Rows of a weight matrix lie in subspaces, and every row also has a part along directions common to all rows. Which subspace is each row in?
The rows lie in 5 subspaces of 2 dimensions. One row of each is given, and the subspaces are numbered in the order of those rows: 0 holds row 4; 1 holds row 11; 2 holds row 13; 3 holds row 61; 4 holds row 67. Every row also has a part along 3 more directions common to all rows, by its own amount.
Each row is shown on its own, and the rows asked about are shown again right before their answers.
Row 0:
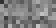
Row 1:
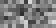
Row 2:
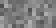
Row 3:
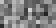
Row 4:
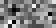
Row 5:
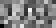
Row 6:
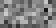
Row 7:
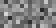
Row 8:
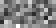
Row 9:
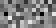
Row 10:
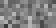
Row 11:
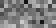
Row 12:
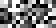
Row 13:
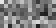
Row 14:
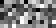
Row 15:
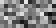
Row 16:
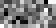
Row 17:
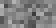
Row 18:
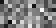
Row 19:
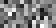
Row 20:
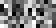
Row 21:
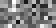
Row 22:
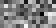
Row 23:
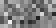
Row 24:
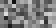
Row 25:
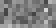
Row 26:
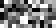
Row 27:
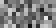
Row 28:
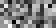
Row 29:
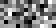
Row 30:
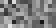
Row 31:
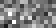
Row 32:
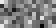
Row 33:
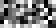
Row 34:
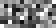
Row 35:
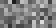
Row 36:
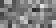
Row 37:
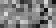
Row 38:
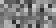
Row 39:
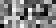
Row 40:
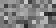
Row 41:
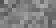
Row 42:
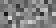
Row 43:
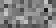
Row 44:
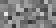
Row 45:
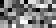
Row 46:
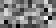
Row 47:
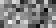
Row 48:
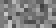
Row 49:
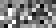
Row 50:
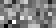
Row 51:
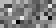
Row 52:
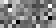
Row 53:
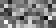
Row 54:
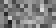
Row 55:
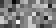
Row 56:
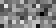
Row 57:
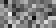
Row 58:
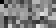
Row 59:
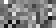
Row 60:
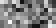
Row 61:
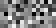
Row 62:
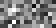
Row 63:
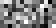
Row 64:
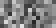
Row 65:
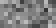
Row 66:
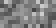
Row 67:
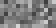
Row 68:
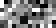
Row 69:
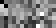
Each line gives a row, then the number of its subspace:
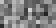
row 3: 2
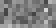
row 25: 4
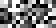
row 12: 0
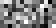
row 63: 4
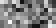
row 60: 4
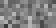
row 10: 0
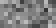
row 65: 4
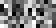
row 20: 2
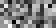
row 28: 3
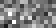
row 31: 0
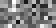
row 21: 0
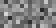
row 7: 3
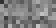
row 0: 2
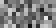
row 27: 3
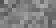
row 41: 1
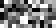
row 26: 1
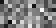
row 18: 3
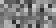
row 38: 3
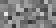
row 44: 3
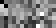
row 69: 2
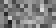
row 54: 3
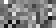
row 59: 0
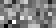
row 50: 0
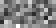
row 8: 4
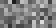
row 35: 3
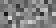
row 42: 3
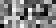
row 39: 2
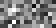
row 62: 0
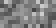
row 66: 1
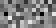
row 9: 3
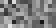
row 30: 1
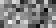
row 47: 4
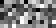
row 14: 1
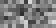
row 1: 1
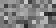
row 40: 1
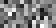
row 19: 3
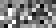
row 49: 0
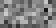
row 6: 4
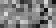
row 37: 4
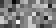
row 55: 0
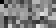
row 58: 2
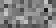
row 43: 4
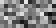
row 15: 1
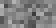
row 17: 2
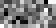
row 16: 4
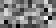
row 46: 4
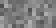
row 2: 2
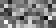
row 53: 4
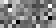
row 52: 0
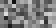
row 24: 1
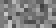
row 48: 3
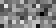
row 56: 2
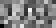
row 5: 2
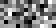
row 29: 4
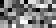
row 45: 1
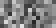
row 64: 2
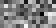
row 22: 1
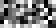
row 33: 4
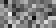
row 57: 0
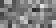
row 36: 1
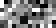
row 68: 1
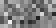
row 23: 3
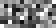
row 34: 2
